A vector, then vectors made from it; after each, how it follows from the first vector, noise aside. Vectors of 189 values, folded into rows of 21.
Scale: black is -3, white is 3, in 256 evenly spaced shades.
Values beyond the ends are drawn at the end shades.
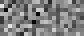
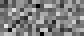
wrapped around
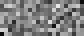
wrapped around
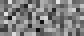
wrapped around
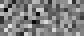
copied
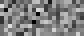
copied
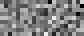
wrapped around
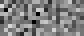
copied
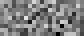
wrapped around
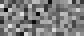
copied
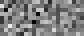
copied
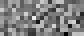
wrapped around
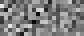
copied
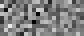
copied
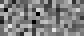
copied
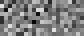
copied
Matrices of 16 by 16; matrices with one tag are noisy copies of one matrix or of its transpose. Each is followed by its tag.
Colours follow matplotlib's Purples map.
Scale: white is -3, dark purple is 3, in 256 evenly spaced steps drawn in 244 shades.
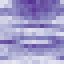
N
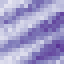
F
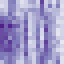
N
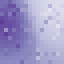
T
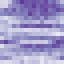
N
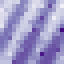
F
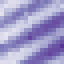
F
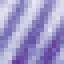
F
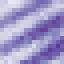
F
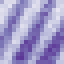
F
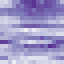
N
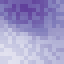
T
